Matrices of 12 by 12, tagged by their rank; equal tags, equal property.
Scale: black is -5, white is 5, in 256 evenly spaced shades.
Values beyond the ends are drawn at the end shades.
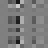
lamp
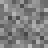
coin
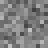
coin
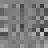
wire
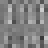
wire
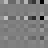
lamp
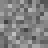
coin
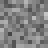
coin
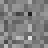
wire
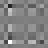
lamp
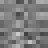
wire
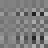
lamp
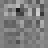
wire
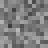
coin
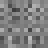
wire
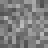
coin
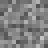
coin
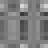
lamp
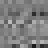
wire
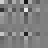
lamp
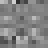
wire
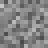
coin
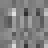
wire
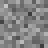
coin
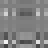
lamp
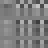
lamp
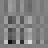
lamp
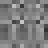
wire
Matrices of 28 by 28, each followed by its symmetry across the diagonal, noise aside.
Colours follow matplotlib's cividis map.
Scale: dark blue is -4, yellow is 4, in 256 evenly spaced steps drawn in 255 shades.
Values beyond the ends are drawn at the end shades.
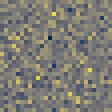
neither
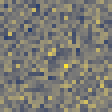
symmetric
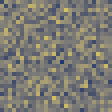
symmetric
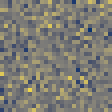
antisymmetric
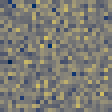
neither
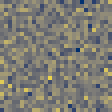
antisymmetric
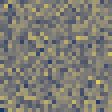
neither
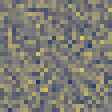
antisymmetric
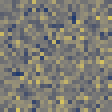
symmetric
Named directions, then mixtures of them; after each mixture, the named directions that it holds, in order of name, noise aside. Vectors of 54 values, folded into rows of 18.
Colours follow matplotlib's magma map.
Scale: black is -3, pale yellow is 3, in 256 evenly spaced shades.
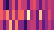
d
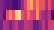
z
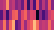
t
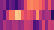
z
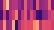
d, t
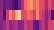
z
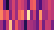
d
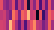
d, t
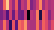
d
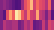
z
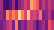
d, z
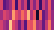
d, t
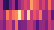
d, z
